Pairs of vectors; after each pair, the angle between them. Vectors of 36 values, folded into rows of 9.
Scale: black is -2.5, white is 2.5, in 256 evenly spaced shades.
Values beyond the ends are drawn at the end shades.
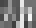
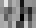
nearly opposite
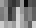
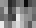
nearly parallel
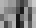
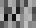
orthogonal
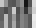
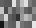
orthogonal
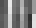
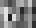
partly opposed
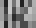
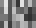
nearly opposite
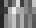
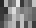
nearly parallel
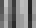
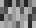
orthogonal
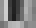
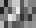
partly opposed
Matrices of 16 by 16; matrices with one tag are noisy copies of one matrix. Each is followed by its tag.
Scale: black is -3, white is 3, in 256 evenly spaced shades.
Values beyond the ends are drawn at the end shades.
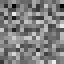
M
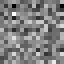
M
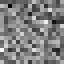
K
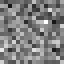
K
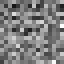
M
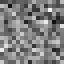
K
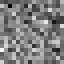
K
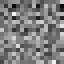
M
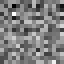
M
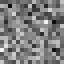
K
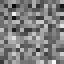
M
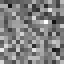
K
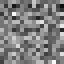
M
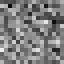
K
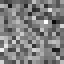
K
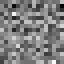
M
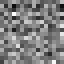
M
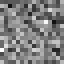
K
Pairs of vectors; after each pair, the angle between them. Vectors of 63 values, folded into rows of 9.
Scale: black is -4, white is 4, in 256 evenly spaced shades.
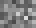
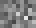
nearly parallel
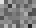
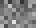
partly opposed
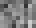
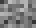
partly opposed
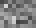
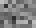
nearly opposite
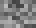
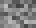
nearly parallel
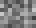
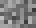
partly opposed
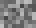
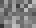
partly opposed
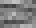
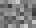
partly aligned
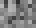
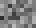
orthogonal
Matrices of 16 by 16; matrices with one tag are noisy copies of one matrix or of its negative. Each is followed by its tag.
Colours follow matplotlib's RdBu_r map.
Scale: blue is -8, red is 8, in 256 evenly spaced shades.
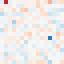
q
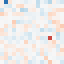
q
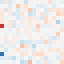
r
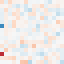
r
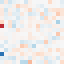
r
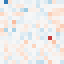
q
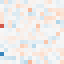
r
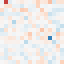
q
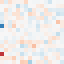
r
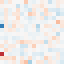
r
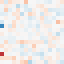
r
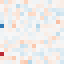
r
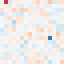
q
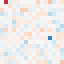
q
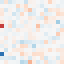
r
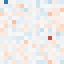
q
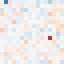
q
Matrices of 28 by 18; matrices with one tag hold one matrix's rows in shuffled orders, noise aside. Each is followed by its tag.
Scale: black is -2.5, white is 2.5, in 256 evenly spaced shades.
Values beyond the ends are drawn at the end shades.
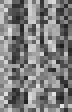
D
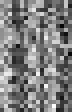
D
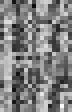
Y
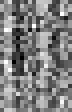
Y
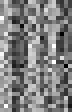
D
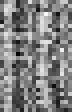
Y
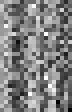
D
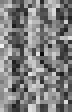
D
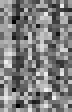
Y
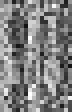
D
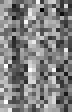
D
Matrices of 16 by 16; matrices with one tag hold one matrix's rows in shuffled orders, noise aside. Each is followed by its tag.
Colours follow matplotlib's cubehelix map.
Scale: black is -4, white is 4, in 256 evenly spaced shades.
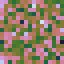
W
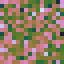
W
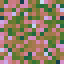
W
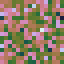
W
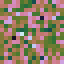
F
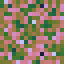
F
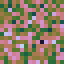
F
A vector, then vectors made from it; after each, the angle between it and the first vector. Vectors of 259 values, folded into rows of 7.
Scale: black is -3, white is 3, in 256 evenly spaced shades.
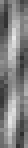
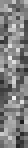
partly aligned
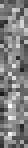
partly aligned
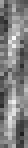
nearly parallel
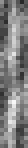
nearly parallel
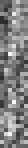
partly aligned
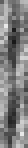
nearly opposite
